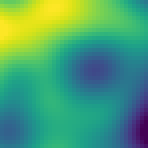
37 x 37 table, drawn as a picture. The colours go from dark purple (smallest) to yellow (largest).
The bottom middle is the calmest part. The bottom right is the ninth with the lowest average. The top left is the ninth with the highest average. The texture varies smoothly and slowly. There are no lone odd cells. Values rise toward the top left.
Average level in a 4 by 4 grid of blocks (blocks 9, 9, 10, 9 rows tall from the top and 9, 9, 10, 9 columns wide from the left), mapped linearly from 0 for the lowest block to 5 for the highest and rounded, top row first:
5 5 4 3 | 4 3 1 2 | 2 3 1 1 | 1 3 2 0
